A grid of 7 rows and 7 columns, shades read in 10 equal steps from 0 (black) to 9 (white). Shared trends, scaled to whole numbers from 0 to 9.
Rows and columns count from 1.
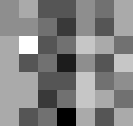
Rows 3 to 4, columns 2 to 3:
9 3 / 3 4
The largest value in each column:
6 9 4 4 7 6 7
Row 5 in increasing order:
3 3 4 5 6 6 7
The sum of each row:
32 30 39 29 34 35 28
